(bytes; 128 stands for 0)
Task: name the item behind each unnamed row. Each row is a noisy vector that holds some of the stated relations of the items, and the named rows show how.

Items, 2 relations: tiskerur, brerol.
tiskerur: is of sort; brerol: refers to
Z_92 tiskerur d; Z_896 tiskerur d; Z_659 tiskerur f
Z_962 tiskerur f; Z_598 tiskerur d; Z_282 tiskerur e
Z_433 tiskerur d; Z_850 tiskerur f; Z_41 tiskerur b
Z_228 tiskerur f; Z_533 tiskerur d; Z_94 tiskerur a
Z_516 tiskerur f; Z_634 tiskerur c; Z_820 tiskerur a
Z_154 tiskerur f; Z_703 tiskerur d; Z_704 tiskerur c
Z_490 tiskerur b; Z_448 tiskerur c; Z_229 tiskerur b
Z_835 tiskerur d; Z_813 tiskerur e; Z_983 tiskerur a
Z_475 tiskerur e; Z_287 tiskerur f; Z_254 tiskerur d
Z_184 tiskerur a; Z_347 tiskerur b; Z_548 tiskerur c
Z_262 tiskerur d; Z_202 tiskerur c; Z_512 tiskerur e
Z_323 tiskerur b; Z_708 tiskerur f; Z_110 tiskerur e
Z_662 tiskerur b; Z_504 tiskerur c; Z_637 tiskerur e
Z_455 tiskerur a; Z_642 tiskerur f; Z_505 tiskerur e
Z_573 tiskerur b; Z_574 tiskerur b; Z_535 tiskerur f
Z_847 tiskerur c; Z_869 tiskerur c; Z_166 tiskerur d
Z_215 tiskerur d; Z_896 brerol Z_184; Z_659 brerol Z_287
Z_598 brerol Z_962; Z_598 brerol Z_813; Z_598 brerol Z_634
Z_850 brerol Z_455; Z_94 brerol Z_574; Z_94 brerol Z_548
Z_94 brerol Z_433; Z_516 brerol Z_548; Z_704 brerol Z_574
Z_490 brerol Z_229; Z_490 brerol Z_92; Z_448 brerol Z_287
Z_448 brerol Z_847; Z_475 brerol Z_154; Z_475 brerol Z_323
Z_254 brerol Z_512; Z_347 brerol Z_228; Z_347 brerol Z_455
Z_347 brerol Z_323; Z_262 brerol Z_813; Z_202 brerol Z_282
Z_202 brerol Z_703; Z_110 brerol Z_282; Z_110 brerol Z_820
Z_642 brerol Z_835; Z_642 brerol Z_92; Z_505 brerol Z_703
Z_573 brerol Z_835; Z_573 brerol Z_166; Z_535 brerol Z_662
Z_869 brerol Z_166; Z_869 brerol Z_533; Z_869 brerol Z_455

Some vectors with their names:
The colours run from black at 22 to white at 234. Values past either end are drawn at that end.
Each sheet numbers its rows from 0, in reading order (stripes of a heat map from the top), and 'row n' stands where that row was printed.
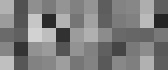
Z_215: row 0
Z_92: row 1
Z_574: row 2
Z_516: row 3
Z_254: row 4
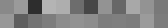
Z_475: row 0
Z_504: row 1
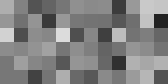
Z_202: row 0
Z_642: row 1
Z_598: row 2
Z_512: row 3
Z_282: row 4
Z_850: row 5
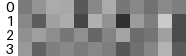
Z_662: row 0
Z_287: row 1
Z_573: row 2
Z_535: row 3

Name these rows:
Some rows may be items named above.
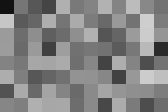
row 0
Z_455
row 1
Z_448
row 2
Z_703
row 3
Z_642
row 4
Z_813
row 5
Z_202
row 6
Z_323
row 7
Z_813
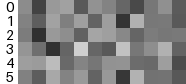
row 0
Z_516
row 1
Z_962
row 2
Z_548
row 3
Z_869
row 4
Z_490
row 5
Z_962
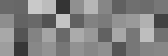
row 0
Z_574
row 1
Z_533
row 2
Z_847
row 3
Z_704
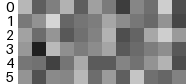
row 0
Z_659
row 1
Z_229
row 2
Z_703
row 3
Z_433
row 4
Z_850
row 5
Z_634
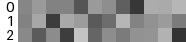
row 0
Z_282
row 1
Z_347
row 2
Z_166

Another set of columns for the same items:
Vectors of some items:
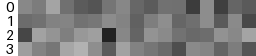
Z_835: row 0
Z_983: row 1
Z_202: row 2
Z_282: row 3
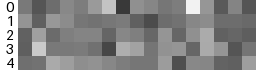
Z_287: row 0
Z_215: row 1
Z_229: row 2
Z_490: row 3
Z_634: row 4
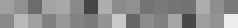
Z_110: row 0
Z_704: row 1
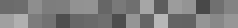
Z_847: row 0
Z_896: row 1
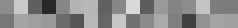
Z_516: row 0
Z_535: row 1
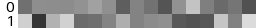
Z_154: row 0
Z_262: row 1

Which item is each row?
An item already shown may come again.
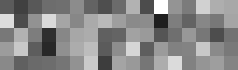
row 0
Z_850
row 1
Z_813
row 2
Z_548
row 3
Z_516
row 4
Z_659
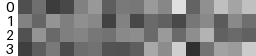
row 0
Z_347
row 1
Z_703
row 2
Z_229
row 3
Z_869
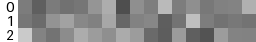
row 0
Z_448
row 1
Z_962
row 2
Z_475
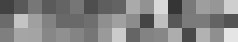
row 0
Z_869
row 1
Z_642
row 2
Z_704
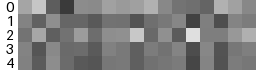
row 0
Z_94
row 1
Z_166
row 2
Z_574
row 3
Z_166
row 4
Z_166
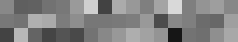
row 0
Z_659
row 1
Z_634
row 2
Z_573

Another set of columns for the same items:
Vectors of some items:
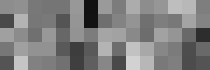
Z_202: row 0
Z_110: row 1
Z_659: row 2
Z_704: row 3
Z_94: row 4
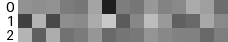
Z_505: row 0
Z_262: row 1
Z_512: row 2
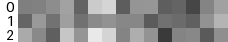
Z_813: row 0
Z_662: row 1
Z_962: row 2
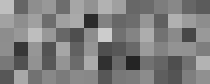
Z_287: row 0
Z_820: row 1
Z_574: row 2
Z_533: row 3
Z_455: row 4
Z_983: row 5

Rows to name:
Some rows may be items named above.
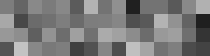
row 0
Z_323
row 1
Z_850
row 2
Z_659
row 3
Z_94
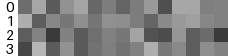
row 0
Z_490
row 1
Z_229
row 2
Z_642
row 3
Z_448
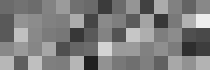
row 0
Z_475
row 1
Z_703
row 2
Z_94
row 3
Z_516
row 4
Z_282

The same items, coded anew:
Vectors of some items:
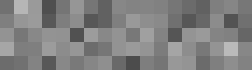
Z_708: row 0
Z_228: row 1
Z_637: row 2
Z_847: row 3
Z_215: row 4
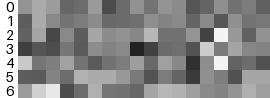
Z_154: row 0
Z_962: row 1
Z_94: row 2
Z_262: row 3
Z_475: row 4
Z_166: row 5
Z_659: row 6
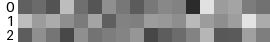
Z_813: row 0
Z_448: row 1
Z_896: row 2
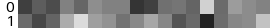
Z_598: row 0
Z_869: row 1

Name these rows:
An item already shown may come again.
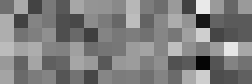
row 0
Z_94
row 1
Z_490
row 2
Z_323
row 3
Z_448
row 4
Z_642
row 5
Z_323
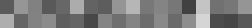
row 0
Z_516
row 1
Z_323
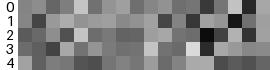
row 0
Z_455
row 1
Z_573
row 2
Z_850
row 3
Z_704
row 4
Z_229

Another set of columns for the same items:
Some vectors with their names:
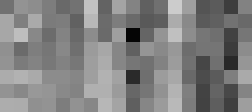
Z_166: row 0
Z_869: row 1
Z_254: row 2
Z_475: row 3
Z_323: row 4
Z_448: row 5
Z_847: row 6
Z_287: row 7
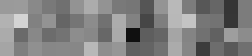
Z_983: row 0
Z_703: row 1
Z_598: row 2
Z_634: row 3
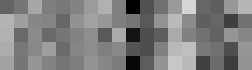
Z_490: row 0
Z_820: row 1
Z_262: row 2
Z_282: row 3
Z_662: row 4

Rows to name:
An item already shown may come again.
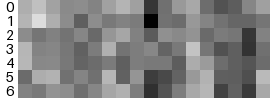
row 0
Z_448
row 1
Z_516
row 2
Z_475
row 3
Z_455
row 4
Z_850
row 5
Z_573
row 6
Z_229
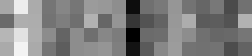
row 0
Z_704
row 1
Z_573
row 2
Z_516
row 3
Z_94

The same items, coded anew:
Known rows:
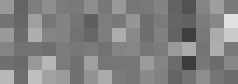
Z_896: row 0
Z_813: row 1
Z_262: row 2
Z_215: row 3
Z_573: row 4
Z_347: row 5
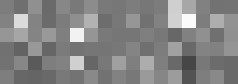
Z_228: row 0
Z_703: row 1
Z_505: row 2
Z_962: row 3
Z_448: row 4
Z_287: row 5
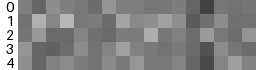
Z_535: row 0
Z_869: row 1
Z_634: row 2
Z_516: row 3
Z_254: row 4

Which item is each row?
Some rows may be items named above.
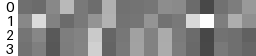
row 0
Z_642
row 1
Z_703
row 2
Z_448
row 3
Z_448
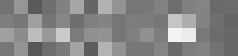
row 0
Z_704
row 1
Z_323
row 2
Z_455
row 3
Z_704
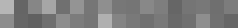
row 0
Z_475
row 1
Z_94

